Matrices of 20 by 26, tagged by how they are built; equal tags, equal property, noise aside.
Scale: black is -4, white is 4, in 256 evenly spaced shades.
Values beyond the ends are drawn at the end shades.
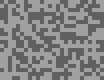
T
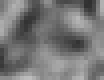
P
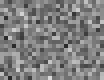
T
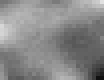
P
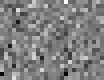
T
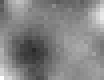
P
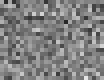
T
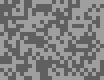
T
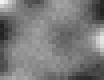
P
